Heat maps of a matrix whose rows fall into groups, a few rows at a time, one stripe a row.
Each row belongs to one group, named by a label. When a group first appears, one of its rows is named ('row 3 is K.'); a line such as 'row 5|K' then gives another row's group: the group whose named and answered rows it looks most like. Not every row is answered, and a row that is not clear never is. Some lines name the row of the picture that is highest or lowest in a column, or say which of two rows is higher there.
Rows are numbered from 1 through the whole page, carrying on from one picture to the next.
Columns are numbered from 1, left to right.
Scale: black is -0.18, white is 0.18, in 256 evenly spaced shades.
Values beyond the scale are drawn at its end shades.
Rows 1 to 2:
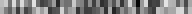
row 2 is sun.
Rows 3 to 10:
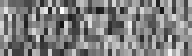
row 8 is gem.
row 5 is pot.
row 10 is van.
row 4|sun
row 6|pot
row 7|pot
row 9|gem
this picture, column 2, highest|4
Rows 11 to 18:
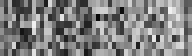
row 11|van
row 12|van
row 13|sun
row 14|van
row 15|van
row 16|gem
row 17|sun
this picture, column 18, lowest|14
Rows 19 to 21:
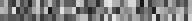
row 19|gem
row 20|sun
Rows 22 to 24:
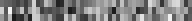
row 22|van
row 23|pot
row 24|van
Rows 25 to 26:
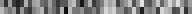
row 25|van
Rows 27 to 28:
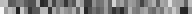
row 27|gem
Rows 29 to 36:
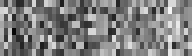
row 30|sun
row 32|van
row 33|pot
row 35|gem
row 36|van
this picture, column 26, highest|36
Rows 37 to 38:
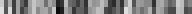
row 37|pot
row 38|pot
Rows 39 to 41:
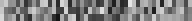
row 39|sun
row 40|pot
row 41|sun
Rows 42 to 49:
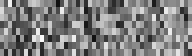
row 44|gem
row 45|van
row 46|gem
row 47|sun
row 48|gem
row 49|van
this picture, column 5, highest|46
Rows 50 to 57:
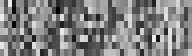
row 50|pot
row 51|pot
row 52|sun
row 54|sun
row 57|gem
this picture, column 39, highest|55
